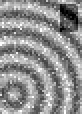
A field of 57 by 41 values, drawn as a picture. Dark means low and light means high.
Rings: centred on the bottom left. Odd patch: lower, in the top right. Ninth with the lowest average: top right. Mirror symmetry: none.
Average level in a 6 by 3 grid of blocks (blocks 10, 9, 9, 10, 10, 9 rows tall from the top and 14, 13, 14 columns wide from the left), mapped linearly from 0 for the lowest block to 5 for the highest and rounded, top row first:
440 / 551 / 544 / 545 / 454 / 454
